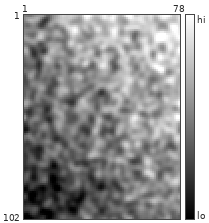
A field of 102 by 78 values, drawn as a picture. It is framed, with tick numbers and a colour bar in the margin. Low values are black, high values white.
Average level on the scale: 50%. Ninth with the lowest average: bottom left. Lone odd cells: none. Stripes: none. Grain: blotchy. Slope: up to the top right. Histogram: bell-shaped. Ninth with the highest average: top right. Mirror symmetry: none.
